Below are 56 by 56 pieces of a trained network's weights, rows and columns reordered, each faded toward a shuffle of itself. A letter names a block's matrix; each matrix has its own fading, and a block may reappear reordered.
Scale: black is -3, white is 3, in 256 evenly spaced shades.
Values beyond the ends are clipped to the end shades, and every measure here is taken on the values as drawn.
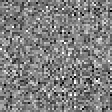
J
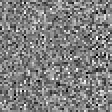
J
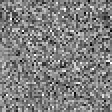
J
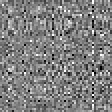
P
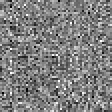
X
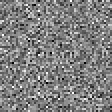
J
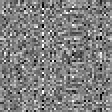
P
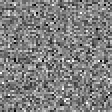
X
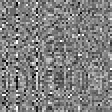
P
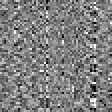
P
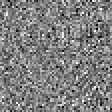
J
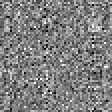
J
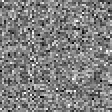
X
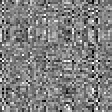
P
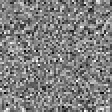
J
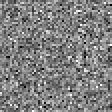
X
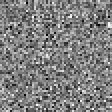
J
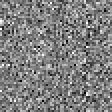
J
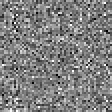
X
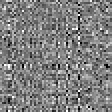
P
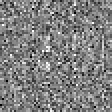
X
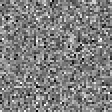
X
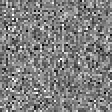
X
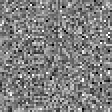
J
